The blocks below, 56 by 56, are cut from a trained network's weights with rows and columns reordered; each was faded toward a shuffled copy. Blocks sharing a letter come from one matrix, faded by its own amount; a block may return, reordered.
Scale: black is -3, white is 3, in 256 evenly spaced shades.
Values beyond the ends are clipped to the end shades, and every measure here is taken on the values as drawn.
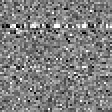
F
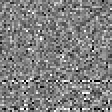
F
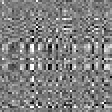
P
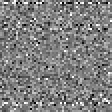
F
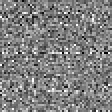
F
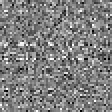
F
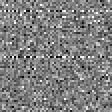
F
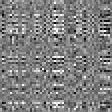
P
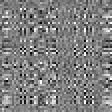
P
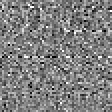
F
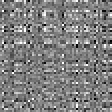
P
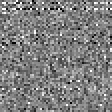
F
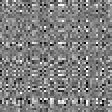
P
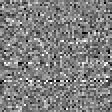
F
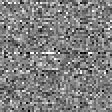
F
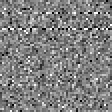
F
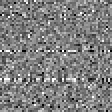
F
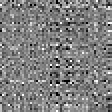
P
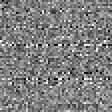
F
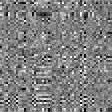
P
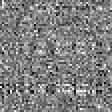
F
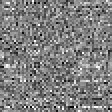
F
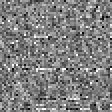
F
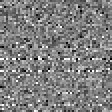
F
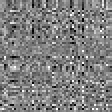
P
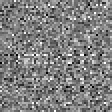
F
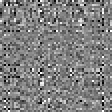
P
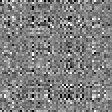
P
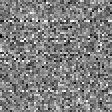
F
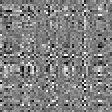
P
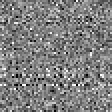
F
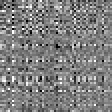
P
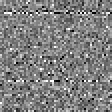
F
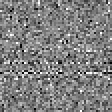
F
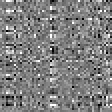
P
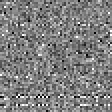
F
